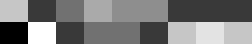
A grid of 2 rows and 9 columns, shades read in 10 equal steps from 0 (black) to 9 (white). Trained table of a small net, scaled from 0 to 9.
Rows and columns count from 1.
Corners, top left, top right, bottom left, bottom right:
7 2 0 7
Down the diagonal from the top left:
7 9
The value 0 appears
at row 2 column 1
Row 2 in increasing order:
0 2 2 4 4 7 7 8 9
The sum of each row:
35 43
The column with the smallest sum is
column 3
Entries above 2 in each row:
5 6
